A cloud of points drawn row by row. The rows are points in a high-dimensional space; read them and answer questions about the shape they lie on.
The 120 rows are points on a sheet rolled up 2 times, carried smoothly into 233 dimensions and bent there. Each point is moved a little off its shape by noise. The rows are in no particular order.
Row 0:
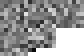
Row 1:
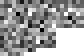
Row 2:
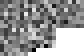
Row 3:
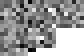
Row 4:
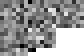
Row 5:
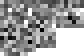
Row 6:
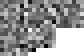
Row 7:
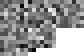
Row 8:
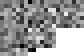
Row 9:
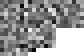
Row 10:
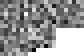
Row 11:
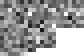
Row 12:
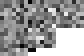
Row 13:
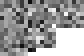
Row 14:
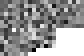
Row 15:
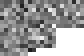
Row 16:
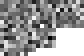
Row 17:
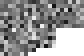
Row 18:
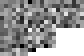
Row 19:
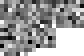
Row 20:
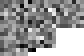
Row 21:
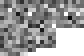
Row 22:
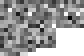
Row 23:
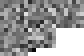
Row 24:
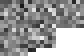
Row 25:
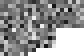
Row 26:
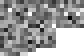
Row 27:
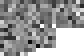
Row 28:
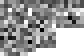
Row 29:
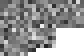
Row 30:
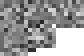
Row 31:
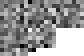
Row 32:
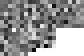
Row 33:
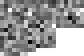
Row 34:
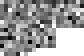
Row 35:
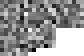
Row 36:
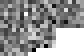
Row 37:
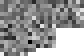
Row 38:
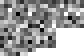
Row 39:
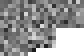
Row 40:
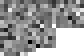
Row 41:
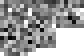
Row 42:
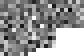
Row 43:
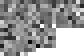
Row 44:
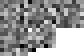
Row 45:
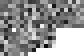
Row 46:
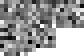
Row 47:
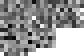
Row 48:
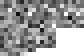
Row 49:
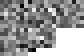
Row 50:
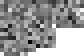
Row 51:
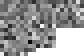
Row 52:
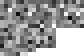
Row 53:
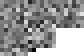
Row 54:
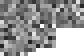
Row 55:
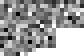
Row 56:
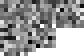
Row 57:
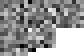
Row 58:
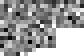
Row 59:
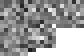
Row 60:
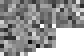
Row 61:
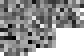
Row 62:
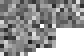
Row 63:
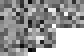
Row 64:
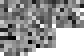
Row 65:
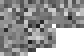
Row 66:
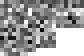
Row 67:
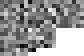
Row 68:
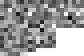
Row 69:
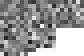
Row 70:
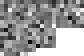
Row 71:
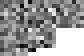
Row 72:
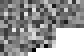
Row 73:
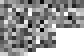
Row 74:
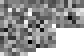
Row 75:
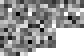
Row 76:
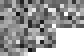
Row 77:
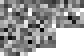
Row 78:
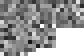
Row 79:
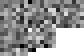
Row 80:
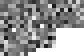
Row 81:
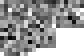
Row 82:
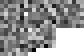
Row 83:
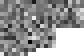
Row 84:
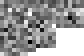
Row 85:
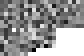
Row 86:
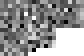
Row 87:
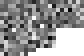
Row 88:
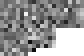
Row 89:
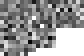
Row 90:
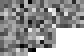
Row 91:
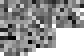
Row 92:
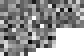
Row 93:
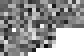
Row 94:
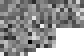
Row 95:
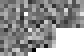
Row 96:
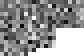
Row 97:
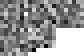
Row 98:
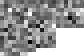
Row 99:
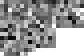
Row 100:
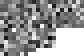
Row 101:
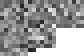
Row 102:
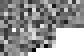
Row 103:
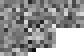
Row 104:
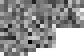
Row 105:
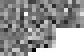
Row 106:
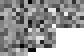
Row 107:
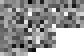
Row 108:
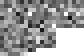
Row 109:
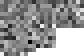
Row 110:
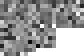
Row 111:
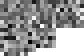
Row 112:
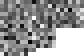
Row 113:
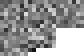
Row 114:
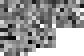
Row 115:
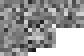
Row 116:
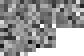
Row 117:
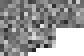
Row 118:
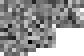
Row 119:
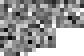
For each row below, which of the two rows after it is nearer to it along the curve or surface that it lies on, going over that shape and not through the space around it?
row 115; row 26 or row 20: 26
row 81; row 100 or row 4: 100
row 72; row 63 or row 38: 63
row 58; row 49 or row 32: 32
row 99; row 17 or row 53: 17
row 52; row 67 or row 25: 67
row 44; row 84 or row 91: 84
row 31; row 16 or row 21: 21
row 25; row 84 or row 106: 106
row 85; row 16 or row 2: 2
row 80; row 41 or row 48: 41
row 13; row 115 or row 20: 20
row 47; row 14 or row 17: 17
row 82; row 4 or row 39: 4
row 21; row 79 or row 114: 79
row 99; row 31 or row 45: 45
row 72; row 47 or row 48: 47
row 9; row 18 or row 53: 18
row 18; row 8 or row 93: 8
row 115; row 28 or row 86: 86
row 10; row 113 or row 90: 90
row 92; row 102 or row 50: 102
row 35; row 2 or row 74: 2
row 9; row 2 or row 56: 2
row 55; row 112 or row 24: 112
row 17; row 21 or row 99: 99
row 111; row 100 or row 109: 100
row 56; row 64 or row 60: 64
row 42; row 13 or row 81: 81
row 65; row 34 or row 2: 2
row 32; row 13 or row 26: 13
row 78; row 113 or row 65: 113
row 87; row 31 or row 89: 89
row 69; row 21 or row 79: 21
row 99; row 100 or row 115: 100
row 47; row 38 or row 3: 38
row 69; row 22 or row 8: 22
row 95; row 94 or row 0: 0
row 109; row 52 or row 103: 52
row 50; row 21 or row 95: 21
